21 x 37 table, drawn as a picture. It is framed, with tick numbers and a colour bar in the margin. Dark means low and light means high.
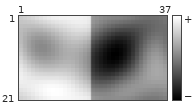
Ninth with the highest average: bottom left. Calmest part: bottom left. Lone odd cells: none. Seam: vertical, 50% of the way across, the left part higher.
